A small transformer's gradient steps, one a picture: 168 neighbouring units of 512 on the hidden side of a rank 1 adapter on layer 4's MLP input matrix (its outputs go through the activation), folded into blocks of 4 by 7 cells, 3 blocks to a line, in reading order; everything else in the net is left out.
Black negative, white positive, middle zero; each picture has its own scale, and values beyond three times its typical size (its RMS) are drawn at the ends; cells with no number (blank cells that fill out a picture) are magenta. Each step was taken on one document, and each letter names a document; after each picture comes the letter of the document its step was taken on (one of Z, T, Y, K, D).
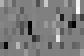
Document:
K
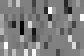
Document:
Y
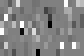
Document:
Y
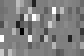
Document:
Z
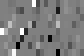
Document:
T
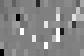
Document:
K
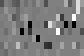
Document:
K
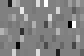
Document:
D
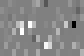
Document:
K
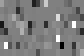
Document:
K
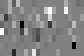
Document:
Y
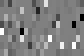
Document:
T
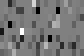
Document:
T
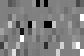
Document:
D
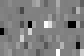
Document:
D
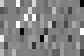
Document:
Z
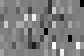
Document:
Z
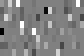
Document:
Y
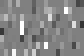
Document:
Y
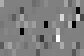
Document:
K
